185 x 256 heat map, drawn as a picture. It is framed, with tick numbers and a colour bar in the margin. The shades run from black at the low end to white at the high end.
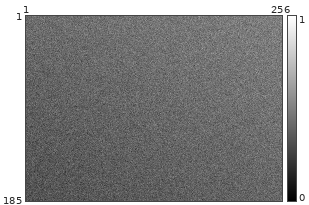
No row or column stands out. Neither half mirrors the other. Fine speckle covers the field. There is an overall slope up to the top right. No regular stripes run through it.
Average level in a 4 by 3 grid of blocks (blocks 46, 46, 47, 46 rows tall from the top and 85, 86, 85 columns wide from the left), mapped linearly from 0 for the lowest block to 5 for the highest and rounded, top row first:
3 4 5 / 2 3 4 / 1 2 3 / 0 1 2
